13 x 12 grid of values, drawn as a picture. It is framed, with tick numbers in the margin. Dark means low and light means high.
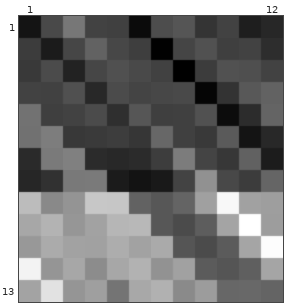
The top right is the smoothest part. The bottom part is higher, past a seam about 60% of the way down. The grain runs diagonally down to the right. On average the colour sits 40% of the way up the scale.
